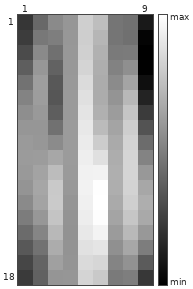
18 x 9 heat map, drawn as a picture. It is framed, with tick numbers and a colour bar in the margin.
Grain: streaks running down. Ninth with the lowest average: top right. Calmest part: middle left.
